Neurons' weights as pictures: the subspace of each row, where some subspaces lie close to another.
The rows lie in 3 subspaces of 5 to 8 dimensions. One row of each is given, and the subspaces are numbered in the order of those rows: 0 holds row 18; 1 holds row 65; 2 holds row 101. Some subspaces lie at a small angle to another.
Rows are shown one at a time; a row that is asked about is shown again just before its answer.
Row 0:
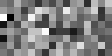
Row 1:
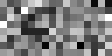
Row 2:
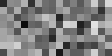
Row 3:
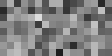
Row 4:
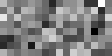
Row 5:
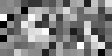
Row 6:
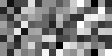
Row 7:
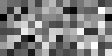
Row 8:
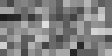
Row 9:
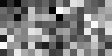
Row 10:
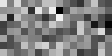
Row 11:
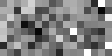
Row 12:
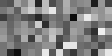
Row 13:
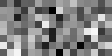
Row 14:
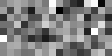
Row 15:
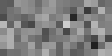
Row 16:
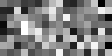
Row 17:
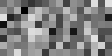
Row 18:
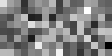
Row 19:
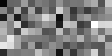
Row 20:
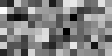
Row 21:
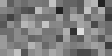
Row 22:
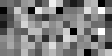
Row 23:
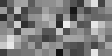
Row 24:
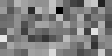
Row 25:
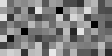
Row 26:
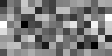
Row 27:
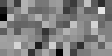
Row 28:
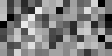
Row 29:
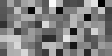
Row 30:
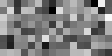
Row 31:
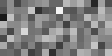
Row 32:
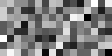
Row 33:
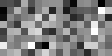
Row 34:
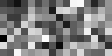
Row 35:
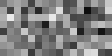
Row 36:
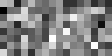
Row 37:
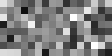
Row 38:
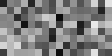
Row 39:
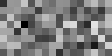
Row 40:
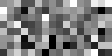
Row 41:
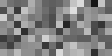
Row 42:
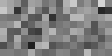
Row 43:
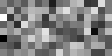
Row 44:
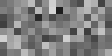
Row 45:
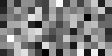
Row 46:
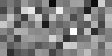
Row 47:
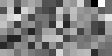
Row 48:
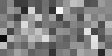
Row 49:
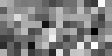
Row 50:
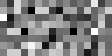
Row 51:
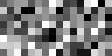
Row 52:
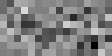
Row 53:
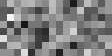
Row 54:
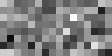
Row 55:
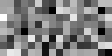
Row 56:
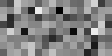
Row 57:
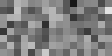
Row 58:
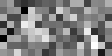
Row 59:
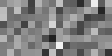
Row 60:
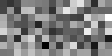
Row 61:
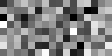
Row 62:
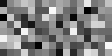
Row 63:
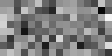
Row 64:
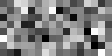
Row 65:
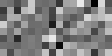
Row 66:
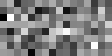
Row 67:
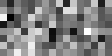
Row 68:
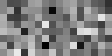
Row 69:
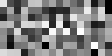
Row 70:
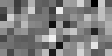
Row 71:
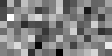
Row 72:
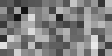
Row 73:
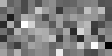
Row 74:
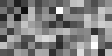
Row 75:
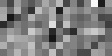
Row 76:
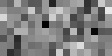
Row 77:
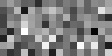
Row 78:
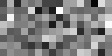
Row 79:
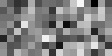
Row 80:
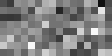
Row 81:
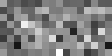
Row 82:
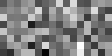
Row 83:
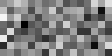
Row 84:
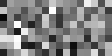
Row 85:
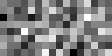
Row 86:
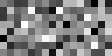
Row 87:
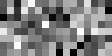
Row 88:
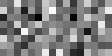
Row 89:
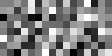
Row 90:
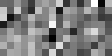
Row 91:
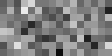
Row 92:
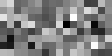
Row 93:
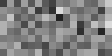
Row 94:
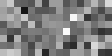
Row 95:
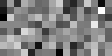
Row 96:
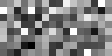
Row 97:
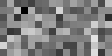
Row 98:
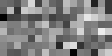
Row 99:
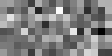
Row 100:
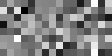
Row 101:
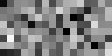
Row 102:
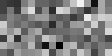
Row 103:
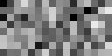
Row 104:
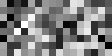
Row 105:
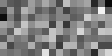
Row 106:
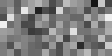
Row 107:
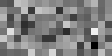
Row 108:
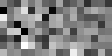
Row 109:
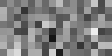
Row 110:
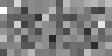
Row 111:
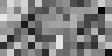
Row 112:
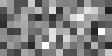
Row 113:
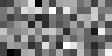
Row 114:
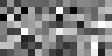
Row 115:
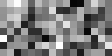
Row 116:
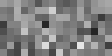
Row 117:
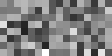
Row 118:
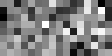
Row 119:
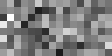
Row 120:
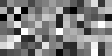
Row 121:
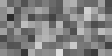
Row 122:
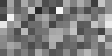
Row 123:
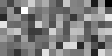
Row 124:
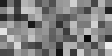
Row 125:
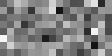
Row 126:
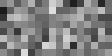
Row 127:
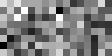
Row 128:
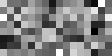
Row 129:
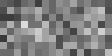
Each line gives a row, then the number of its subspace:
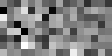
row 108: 0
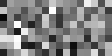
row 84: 0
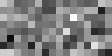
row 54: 2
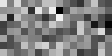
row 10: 1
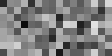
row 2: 1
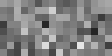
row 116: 2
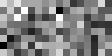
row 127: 1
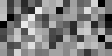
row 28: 1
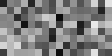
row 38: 1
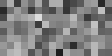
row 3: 0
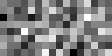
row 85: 0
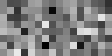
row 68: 2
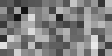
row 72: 1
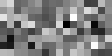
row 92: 1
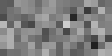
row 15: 1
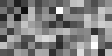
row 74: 1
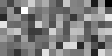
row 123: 2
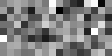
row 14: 2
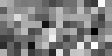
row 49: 2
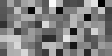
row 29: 0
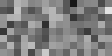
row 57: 0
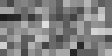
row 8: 0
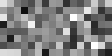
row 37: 2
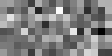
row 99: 0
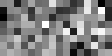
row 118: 0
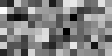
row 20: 0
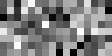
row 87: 0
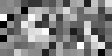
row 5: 2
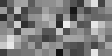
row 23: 1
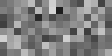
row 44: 0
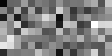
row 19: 1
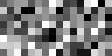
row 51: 2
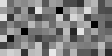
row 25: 2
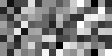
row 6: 1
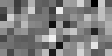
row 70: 1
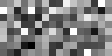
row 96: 0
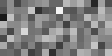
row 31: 2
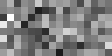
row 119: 2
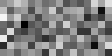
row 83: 2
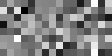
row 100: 1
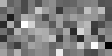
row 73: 2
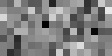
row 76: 0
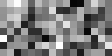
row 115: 1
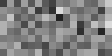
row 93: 1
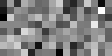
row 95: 0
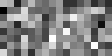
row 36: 0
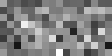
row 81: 0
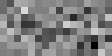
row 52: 1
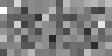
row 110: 0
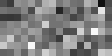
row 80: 2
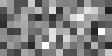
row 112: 0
